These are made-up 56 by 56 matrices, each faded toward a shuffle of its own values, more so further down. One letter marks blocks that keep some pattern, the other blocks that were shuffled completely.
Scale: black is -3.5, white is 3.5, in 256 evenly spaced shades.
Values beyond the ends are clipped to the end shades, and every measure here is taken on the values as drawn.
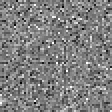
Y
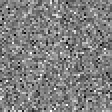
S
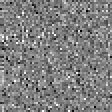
Y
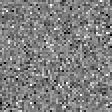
S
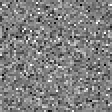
Y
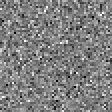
S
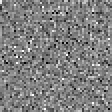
Y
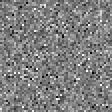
Y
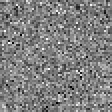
Y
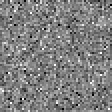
Y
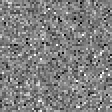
S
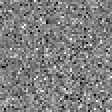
Y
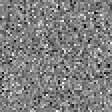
S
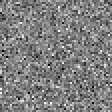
S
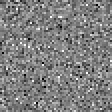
S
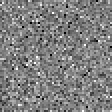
Y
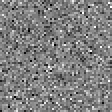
S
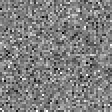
S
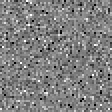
S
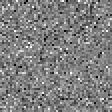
Y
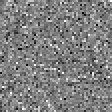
S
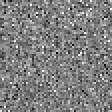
Y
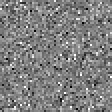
Y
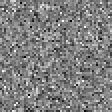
Y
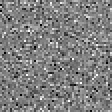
Y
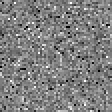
S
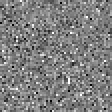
S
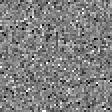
S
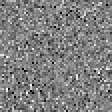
Y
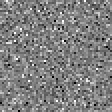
Y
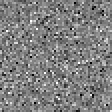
Y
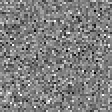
Y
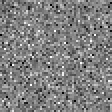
S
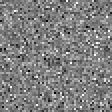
S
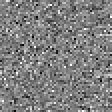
Y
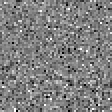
Y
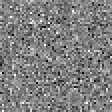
Y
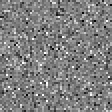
S
